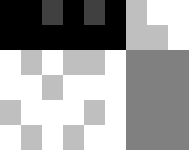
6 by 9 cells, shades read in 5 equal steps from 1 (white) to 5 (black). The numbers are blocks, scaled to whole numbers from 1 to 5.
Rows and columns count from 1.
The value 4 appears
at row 1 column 3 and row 1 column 5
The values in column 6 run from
1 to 5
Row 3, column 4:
2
